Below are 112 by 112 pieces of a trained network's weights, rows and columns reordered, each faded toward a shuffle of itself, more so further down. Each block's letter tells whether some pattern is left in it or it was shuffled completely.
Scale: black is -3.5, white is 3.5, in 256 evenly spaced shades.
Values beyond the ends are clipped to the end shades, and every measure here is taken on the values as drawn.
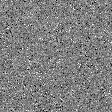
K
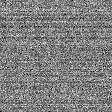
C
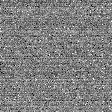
C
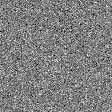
K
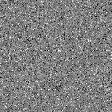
C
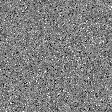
K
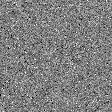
K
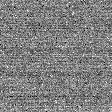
C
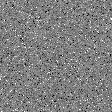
K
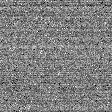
C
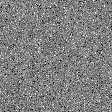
K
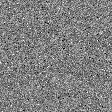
K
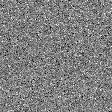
K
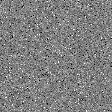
C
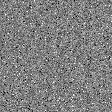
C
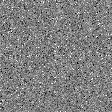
C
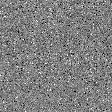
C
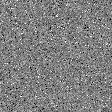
K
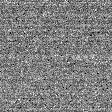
C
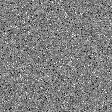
K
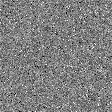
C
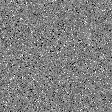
K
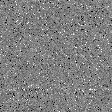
C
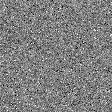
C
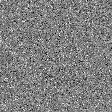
K
